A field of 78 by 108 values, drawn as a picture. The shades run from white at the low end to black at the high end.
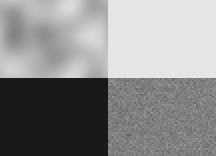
It is made of 2 by 2 panels. Panel 1,1: low, smooth. Panel 1,2: very low, flat. Panel 2,1: very high, flat. Panel 2,2: middling, fine-grained, faint in contrast.
